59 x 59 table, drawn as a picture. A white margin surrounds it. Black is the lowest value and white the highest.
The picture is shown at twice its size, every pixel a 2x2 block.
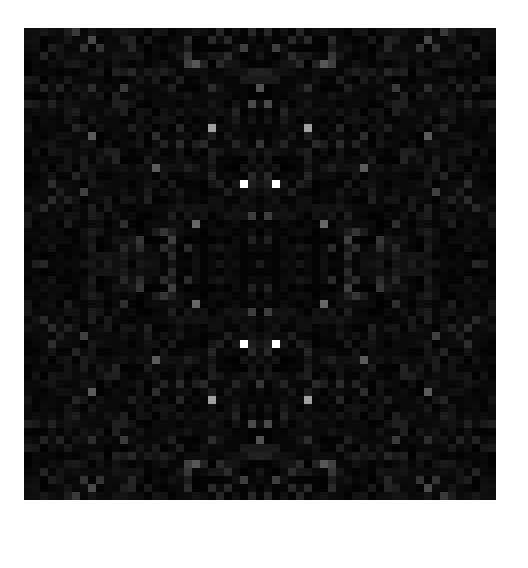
The grain is fine, like static. The values are skewed, with a long tail toward high values. No overall slope runs across the table. No single row or column stands out from its neighbours. It mirrors both left to right and top to bottom.
